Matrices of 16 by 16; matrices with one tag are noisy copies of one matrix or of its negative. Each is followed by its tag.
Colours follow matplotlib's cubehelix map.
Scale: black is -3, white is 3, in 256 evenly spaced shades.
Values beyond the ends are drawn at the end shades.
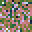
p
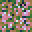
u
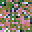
p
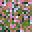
p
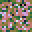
u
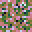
u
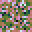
u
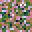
u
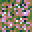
u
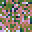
p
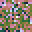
p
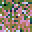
p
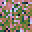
p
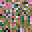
p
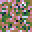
u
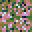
u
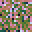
p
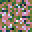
u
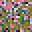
p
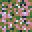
u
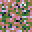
u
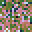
p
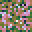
u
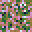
u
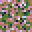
u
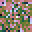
p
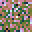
p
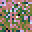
p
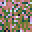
p
